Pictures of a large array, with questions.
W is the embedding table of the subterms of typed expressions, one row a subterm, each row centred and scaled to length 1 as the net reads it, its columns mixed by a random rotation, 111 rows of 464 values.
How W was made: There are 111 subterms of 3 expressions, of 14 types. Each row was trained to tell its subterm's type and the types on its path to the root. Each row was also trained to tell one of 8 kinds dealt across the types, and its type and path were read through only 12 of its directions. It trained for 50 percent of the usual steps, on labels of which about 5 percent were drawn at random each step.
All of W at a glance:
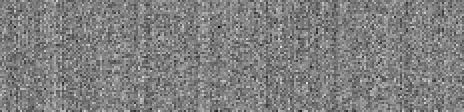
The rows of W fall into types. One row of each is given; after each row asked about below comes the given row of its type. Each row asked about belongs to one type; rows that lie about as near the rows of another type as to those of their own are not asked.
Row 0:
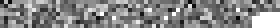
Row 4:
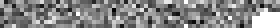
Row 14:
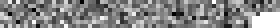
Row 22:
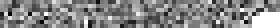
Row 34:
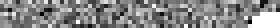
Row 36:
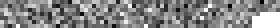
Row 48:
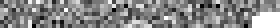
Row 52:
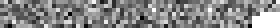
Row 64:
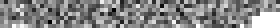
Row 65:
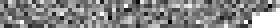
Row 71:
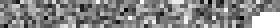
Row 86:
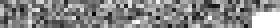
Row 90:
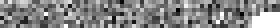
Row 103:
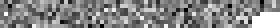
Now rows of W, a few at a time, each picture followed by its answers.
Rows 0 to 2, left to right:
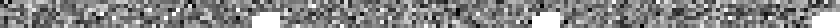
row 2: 86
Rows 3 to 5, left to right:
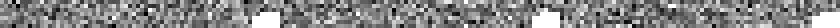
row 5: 34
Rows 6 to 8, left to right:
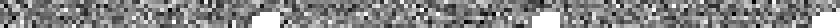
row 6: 64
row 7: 4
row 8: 4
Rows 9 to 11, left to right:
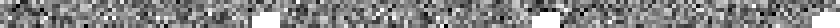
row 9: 52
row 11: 4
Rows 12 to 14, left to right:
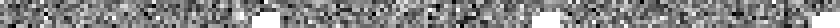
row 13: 103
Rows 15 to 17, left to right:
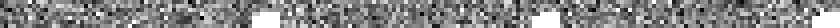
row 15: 65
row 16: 36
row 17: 36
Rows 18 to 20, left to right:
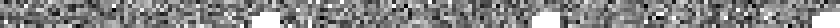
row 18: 34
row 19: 48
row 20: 0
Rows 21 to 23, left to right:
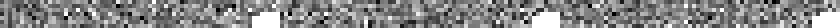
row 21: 22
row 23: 103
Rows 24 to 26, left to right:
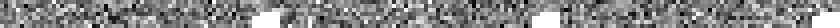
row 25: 48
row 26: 22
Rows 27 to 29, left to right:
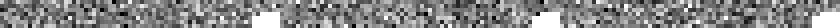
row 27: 14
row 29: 14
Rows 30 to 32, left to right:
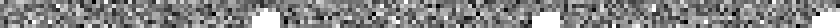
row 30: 14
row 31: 103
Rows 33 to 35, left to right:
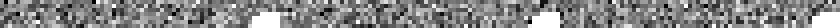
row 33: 90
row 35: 0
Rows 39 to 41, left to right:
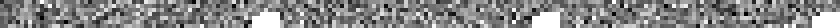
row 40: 64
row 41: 4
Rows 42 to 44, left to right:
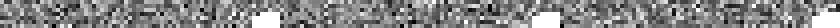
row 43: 71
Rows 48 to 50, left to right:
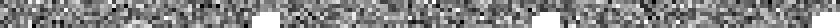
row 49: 0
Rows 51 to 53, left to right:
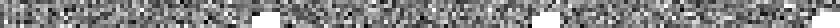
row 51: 0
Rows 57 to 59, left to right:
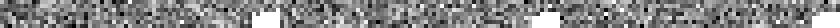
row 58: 71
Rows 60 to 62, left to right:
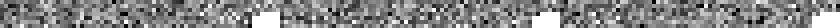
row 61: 103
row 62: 90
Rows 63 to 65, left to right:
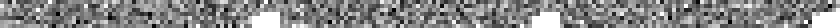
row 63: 86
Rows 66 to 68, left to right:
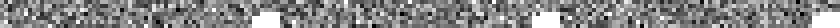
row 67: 14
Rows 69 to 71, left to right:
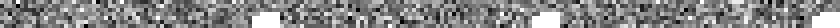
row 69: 52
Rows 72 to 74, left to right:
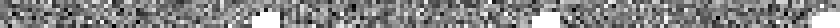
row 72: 36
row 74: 86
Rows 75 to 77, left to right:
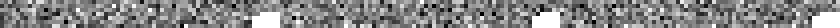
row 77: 52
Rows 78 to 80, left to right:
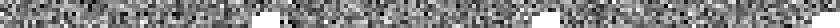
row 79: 22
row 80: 34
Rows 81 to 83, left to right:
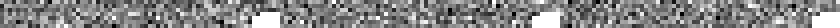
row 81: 0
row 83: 71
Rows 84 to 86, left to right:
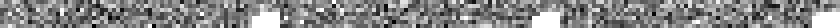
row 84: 86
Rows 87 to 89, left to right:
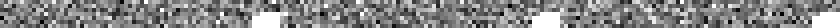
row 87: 90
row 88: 71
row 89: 52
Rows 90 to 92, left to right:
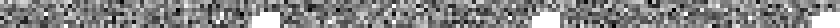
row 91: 4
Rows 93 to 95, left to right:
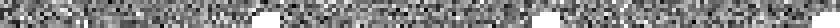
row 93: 22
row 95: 14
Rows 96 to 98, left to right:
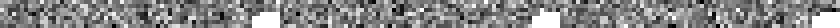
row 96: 52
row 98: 0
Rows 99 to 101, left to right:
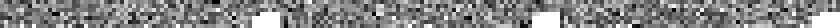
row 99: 103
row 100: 65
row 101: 34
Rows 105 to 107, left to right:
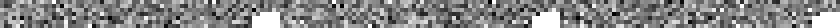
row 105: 14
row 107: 103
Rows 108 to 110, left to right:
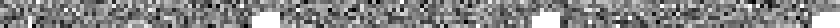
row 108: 48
